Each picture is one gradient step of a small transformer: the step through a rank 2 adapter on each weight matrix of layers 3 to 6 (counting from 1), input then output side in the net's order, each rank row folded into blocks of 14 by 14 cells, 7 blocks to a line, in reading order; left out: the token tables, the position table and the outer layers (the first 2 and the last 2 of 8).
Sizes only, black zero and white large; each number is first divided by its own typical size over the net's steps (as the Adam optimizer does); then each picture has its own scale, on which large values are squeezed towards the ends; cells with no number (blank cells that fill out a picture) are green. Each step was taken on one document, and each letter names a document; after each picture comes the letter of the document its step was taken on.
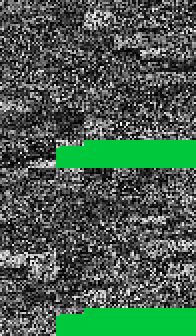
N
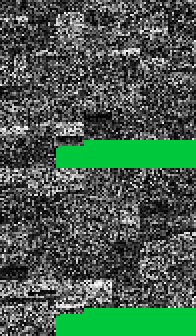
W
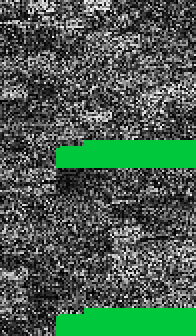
W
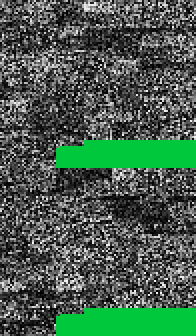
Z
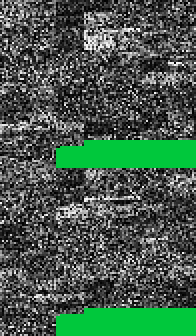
N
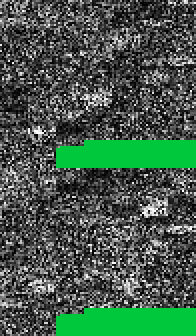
N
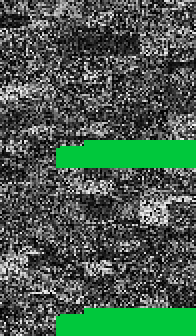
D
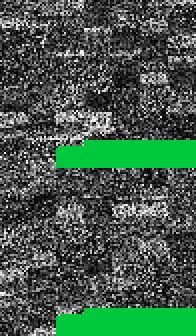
N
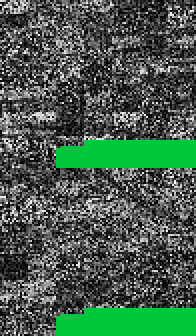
D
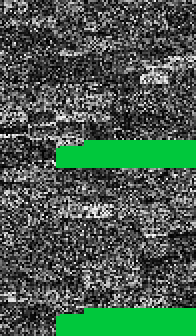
N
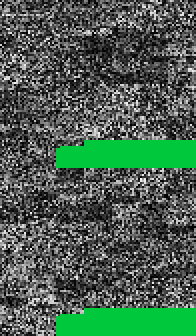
W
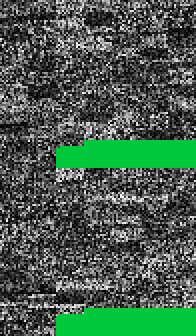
W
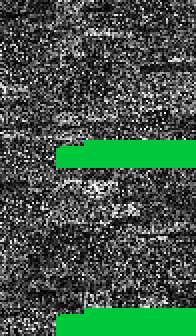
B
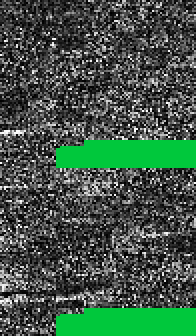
B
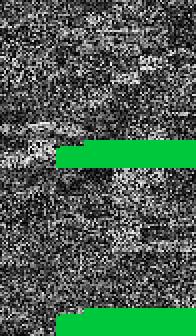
W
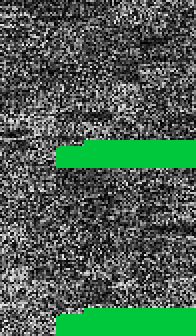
W
